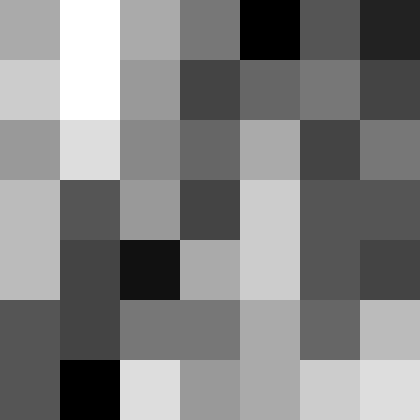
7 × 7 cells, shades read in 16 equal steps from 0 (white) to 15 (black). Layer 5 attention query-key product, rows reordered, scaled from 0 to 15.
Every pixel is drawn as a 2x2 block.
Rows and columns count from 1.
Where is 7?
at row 3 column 3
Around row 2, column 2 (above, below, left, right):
0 2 3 6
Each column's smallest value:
3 0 2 5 3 3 2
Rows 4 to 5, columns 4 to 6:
11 3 10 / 5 3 10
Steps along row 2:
down up up down down up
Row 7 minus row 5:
6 4 -12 1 2 -7 -9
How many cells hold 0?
2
